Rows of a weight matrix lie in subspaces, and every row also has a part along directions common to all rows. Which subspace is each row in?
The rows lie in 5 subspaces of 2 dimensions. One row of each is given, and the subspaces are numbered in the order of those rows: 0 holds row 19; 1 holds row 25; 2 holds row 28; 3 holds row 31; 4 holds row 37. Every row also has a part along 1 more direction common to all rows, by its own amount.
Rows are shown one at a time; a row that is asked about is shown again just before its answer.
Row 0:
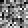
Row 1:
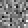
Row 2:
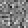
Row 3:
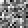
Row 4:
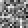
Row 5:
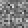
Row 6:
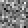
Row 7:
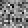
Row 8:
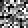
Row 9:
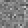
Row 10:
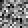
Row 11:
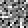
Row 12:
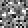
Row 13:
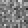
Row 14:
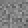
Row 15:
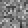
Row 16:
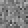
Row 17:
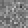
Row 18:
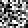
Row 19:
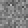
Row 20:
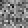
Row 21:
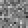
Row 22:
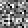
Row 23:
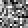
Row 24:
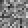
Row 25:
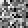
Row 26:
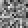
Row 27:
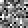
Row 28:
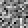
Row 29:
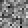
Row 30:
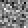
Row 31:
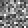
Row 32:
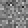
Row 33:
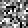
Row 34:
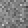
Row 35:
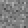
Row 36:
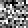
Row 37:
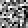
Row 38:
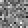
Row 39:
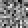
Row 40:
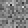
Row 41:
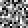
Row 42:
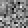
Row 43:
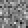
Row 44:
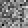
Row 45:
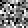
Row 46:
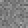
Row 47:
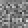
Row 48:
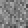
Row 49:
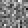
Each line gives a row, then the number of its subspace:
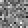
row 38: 4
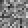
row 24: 1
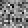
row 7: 2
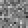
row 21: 4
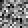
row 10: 2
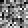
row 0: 1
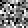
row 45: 2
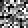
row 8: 3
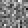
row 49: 1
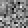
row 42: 3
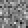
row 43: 4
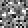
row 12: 3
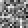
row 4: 3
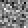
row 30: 0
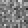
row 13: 1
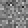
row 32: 0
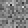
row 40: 0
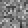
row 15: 3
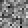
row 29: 3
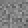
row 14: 2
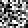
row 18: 0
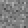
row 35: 0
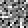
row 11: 2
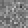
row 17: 3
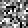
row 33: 3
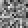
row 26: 1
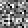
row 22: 2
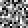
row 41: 1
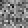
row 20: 2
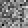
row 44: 4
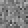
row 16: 1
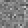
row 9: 4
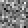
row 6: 0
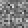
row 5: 2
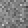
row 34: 4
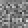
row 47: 2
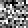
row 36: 0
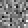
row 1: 2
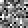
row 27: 4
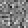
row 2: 2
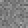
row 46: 4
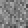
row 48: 4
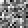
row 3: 1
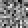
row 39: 1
